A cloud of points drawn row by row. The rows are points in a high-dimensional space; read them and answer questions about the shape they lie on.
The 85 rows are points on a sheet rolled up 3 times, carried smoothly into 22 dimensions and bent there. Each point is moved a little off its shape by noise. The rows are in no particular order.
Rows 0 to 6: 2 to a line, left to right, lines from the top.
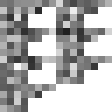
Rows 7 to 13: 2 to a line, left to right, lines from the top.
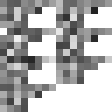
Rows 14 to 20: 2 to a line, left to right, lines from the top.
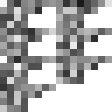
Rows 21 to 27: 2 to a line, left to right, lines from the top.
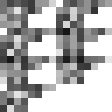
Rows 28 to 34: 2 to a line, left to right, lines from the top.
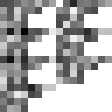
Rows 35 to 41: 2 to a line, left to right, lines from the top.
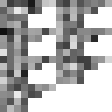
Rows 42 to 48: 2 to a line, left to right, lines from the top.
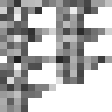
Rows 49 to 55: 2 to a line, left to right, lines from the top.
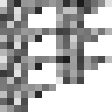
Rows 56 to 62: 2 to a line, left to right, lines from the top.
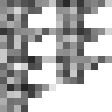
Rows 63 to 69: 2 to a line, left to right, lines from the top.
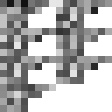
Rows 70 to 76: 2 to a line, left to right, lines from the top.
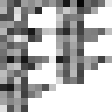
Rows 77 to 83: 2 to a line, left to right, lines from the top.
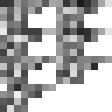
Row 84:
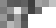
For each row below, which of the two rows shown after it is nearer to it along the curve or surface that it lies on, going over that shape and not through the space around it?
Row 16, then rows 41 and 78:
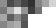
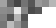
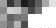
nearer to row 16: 41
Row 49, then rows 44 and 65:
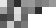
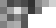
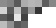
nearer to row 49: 65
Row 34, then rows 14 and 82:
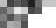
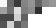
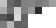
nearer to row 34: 14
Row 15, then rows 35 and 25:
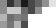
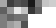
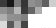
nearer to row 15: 35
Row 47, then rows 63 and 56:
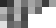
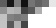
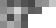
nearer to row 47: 63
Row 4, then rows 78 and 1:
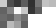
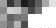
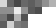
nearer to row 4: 78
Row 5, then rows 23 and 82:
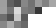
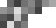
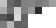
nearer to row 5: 82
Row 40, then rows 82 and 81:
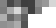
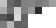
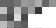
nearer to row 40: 82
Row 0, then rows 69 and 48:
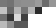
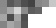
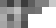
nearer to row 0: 48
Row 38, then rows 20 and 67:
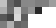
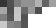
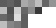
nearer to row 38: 67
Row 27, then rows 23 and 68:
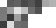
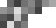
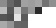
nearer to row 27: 23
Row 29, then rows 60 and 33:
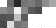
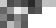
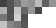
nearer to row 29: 60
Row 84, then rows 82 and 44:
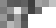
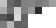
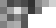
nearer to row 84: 44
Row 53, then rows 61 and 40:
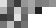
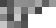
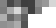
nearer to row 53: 61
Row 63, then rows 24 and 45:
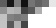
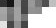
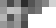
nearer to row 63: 24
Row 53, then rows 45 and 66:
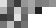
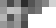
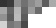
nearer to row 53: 66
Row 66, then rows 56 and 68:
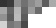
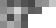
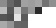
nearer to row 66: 68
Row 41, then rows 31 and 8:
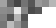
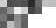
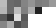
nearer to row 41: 8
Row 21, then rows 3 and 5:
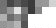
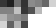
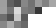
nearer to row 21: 5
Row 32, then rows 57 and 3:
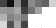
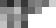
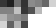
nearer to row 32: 3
